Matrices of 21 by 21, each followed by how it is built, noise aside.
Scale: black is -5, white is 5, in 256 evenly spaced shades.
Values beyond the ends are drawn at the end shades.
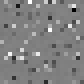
sparse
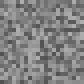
noise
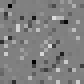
sparse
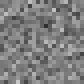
noise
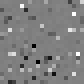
sparse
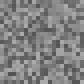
noise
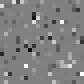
sparse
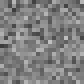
noise
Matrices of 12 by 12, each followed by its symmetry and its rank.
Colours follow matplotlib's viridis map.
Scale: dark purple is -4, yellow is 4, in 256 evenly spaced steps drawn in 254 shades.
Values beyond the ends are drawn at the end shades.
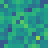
symmetric, full rank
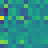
neither, rank two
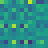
neither, rank two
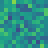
neither, full rank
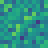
symmetric, full rank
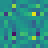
antisymmetric, rank two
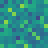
symmetric, full rank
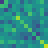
symmetric, full rank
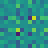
antisymmetric, rank two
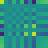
symmetric, rank one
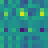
neither, rank two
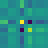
symmetric, rank one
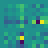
antisymmetric, rank two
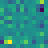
antisymmetric, rank two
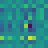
neither, rank two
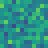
neither, full rank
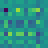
neither, rank two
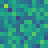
symmetric, full rank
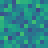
symmetric, full rank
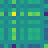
symmetric, rank one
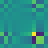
symmetric, rank one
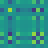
symmetric, rank one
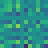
neither, rank two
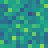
neither, full rank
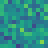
neither, full rank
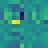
antisymmetric, rank two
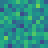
neither, full rank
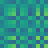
symmetric, rank one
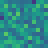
neither, full rank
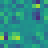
antisymmetric, rank two
